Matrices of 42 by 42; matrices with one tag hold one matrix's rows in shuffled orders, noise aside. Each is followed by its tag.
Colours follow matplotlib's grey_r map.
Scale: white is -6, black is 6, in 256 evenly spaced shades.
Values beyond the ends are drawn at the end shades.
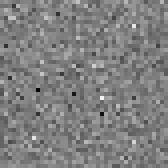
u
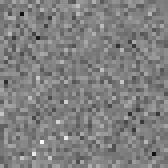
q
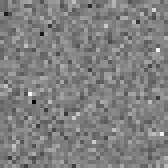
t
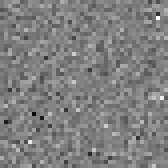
t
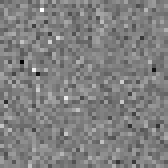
q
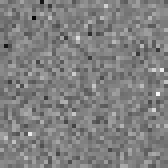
t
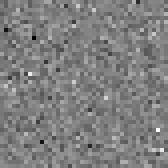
t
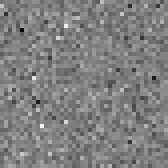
q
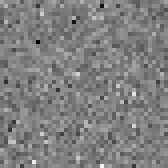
u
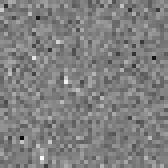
q
